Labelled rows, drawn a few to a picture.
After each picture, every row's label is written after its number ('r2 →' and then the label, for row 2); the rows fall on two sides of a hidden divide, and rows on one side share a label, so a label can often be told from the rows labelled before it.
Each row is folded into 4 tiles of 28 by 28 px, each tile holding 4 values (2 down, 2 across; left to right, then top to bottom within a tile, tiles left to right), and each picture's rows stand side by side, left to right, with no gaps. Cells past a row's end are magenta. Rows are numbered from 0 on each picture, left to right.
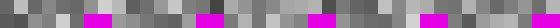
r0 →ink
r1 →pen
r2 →pen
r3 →pen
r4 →ink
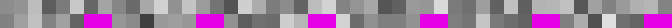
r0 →ink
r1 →pen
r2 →ink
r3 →ink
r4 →ink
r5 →pen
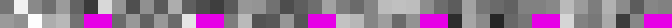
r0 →ink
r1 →pen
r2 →ink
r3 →pen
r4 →ink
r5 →pen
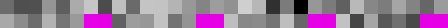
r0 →pen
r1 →pen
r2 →ink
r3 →ink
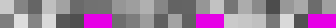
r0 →pen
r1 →ink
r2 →ink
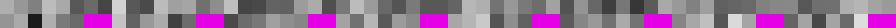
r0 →pen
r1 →pen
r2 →pen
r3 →ink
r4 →ink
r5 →ink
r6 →ink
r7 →pen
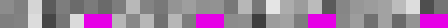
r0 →ink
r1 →ink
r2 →pen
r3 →pen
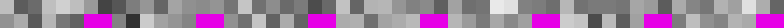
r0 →pen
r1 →ink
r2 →ink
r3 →pen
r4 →pen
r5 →pen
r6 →pen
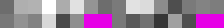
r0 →pen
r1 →ink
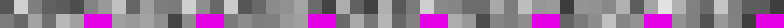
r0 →ink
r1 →pen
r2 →pen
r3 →pen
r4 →pen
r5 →ink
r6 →pen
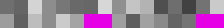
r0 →ink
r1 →ink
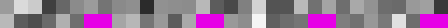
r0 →ink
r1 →pen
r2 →ink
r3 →ink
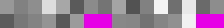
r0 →pen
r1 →pen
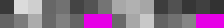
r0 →ink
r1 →ink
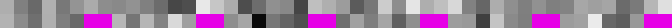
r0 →pen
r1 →ink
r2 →pen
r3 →pen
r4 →pen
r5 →ink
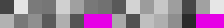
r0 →ink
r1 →ink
